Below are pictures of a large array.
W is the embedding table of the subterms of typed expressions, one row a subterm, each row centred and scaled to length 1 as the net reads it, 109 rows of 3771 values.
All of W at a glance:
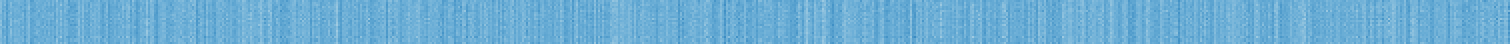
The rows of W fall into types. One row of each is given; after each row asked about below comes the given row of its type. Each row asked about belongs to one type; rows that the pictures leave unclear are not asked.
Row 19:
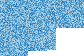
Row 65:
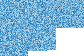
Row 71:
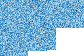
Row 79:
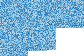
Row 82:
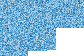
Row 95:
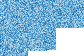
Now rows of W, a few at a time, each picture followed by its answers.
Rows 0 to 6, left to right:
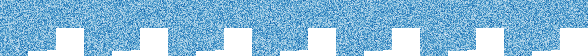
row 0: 82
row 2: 19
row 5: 95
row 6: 19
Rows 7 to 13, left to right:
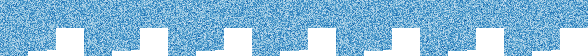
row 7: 19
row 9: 82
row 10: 79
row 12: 82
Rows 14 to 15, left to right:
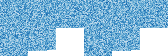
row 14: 79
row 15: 65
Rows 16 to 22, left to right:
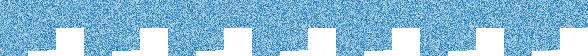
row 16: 95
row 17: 65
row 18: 65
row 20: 65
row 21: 19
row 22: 79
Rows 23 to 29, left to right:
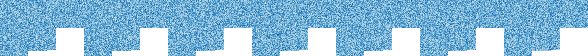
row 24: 65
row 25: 79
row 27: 19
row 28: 19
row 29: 79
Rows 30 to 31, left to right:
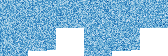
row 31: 65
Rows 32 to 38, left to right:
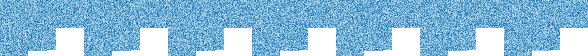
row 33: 71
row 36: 71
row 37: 79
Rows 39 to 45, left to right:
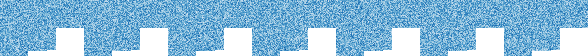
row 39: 82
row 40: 82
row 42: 65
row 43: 65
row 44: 79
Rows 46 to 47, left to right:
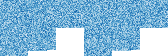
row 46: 71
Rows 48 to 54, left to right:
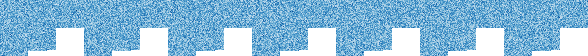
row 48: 95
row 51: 95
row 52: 19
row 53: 19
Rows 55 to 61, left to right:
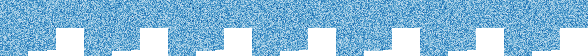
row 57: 95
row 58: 19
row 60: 65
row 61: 65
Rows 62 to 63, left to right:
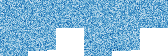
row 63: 79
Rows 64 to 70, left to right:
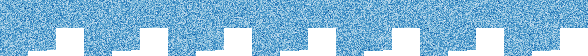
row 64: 19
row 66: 79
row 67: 95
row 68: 65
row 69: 82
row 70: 19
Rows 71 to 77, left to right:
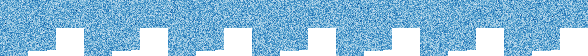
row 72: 65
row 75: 95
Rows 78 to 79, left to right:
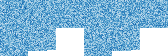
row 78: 65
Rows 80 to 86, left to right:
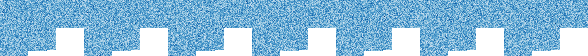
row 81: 19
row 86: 19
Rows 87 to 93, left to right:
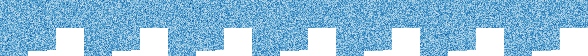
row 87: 71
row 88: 65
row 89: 95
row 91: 79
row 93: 79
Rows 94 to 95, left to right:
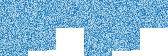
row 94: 79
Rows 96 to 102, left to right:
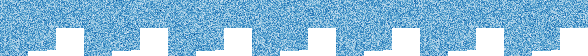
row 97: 71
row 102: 71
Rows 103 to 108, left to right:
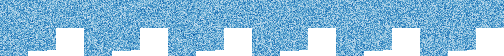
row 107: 19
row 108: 79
